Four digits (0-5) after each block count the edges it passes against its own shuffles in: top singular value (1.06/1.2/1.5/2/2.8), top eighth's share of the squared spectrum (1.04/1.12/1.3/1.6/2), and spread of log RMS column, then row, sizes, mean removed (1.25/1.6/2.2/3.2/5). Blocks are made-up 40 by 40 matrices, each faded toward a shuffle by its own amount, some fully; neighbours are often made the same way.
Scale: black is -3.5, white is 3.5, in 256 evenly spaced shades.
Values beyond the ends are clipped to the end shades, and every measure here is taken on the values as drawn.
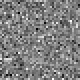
3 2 0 0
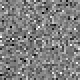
3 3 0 1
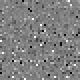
1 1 0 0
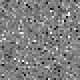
0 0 0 0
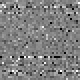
3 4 0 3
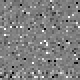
2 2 0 1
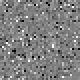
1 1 0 0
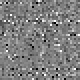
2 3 0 2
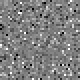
0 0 0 0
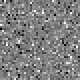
0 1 0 0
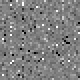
2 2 1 0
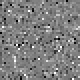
0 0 0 0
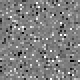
0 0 0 0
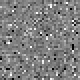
2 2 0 0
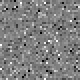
0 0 0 0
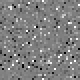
0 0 0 1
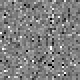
3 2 1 0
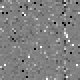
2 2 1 0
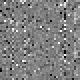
3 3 2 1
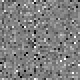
3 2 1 0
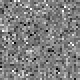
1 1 0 0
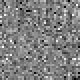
3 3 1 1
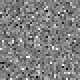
0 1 0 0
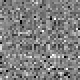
4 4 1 2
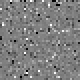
2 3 1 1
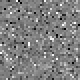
0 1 1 0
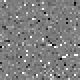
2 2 0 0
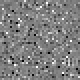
2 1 0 0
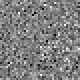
1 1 0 0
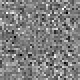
3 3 2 1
